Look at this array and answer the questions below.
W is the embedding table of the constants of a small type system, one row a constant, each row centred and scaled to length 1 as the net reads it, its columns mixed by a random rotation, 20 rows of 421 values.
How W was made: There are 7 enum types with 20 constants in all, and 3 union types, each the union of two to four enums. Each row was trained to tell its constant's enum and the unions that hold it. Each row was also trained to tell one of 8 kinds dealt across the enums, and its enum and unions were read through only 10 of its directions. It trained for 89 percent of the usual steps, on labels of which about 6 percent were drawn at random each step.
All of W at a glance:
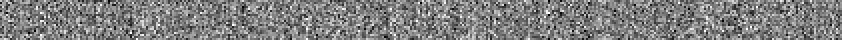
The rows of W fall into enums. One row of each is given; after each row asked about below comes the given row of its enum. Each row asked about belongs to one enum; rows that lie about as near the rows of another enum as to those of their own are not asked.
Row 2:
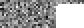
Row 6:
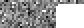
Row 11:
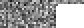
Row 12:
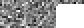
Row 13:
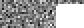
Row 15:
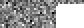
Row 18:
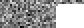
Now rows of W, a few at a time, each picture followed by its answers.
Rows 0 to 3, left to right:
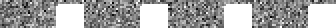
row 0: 13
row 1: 18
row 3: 12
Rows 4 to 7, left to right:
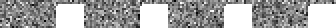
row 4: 12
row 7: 13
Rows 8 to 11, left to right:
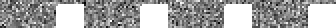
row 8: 12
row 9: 2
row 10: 6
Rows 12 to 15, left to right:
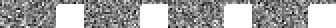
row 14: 2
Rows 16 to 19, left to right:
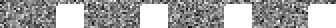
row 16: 15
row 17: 6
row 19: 13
